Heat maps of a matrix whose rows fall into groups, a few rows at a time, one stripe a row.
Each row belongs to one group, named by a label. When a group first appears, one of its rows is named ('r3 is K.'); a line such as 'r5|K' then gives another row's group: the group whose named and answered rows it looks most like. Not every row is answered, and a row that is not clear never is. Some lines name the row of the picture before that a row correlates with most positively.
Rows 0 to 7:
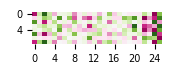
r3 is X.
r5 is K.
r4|X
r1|X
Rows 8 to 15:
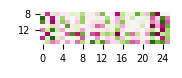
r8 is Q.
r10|K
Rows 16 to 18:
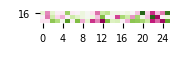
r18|X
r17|Q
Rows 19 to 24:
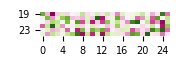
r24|X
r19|K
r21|X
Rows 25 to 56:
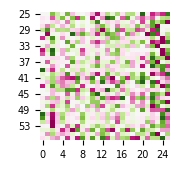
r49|X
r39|K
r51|K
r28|Q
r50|K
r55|Q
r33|Q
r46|Q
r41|Q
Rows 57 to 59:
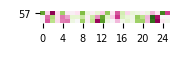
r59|Q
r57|K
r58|Q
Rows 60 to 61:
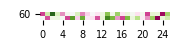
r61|Q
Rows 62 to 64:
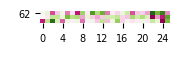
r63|X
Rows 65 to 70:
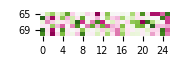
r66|K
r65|X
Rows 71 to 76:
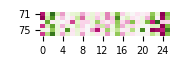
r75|X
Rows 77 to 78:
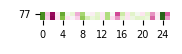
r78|K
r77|K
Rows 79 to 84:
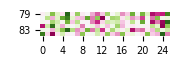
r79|X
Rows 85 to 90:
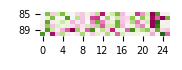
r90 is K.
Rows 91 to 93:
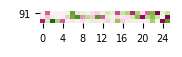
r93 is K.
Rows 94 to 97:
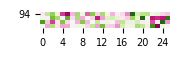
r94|Q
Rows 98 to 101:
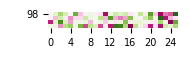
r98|X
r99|Q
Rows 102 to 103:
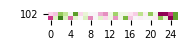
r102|X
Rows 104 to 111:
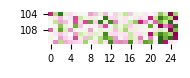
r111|Q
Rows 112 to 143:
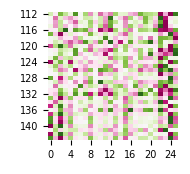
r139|K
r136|Q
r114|Q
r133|K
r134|Q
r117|K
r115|Q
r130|Q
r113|Q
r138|K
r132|X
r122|X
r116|X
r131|X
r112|X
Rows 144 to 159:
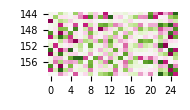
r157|K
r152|Q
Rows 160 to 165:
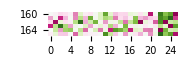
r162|Q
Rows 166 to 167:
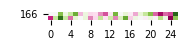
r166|X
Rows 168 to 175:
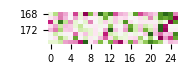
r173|X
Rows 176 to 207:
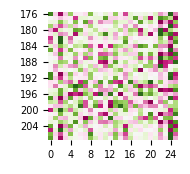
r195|X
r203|X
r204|K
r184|X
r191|K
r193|Q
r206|K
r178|X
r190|Q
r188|X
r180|Q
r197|K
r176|K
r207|K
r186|X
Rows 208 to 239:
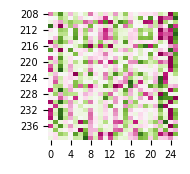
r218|X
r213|X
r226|Q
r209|X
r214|X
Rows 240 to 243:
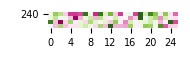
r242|K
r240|Q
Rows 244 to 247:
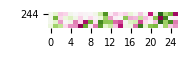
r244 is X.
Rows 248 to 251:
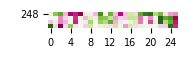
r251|K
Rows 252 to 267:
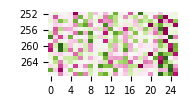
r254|X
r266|K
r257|Q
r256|Q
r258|K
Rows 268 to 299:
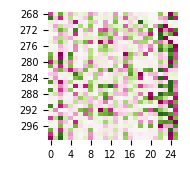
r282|Q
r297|K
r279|K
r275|X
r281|K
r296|X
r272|X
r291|K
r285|K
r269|K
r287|K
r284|Q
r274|Q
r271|Q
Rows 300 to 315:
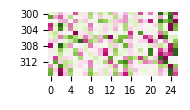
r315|K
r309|X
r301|K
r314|K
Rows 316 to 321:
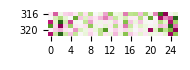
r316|Q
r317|X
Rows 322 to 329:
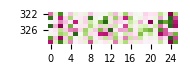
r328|K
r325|K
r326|Q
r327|X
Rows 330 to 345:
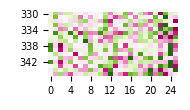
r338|K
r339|K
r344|X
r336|X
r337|X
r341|Q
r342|K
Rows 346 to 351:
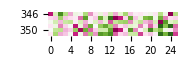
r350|Q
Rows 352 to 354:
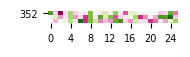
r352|K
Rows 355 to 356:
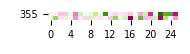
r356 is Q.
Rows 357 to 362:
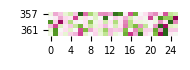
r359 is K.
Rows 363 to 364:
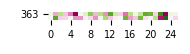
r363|Q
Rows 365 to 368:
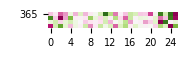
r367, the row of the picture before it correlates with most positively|364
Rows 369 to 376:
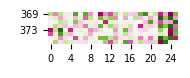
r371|X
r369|X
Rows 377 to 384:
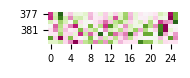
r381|Q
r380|Q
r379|X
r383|K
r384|Q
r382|Q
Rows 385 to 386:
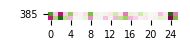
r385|K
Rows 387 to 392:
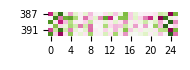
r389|K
